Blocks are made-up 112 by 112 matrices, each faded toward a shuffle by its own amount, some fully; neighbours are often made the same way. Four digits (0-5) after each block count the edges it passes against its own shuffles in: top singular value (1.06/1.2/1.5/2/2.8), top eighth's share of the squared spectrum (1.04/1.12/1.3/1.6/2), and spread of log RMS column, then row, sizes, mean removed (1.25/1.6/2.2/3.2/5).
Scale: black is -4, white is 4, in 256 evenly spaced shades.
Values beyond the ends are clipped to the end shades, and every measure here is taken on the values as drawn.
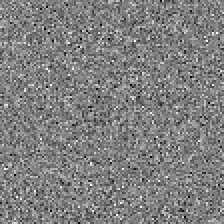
3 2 0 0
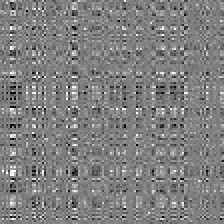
5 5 4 4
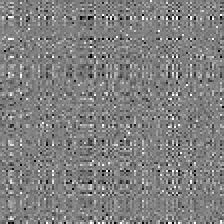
5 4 4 4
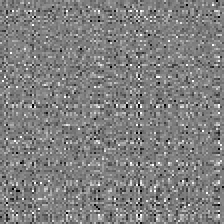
5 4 3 3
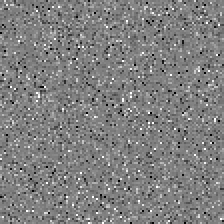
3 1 0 0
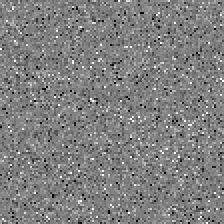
3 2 0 0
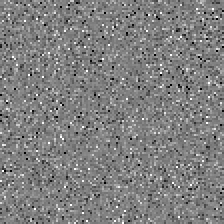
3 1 0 0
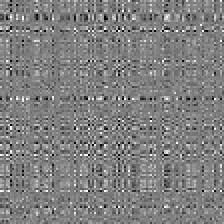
5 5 4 4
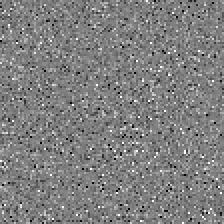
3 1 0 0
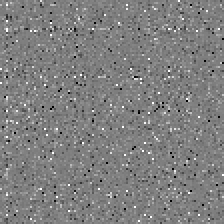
2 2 1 1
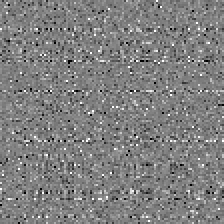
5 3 1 3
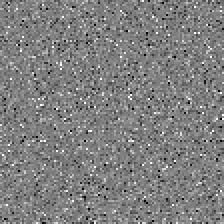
3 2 0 1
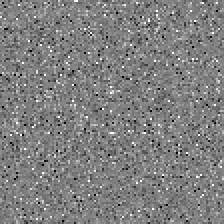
3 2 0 1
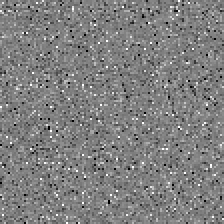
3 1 0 0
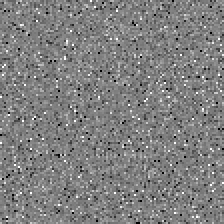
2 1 0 0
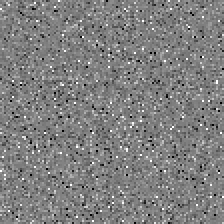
2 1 0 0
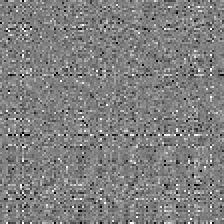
5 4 3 3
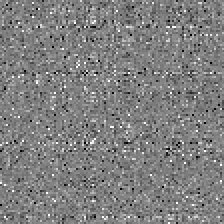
4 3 1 2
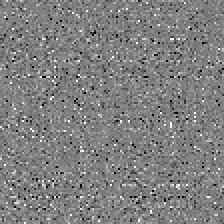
4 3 1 2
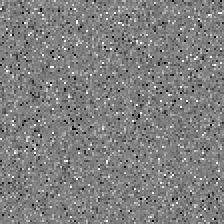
0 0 0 0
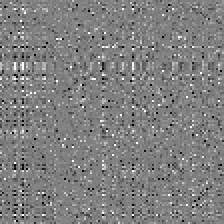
5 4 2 2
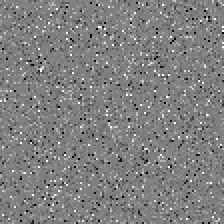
0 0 0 0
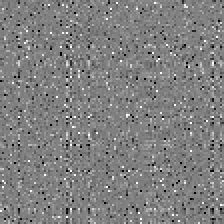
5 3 2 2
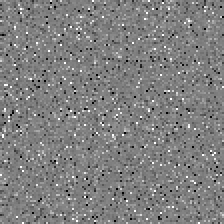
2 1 0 0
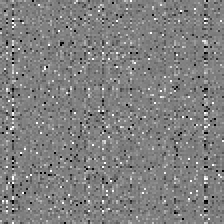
5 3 2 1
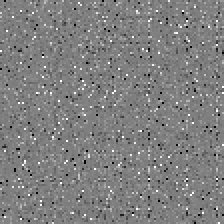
3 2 1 0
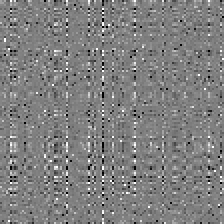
5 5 3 3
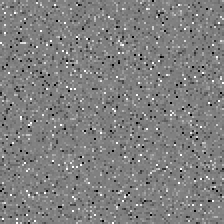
0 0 0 0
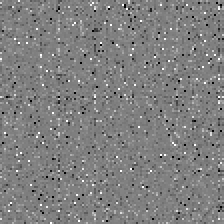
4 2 1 1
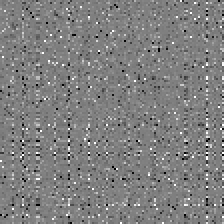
5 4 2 2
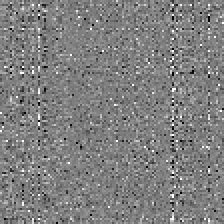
4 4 3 2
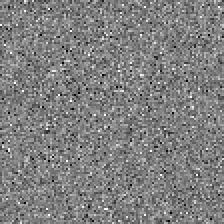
0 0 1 0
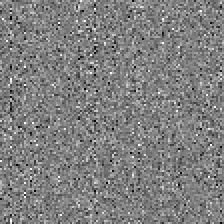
1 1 3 0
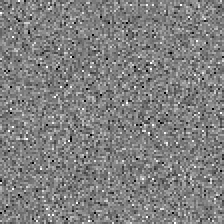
0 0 0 0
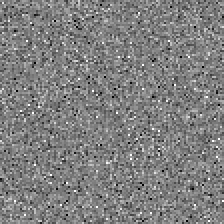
0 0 0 0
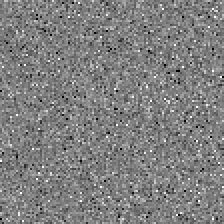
0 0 0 0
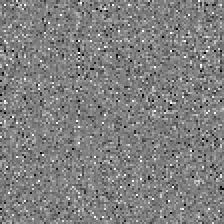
1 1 2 1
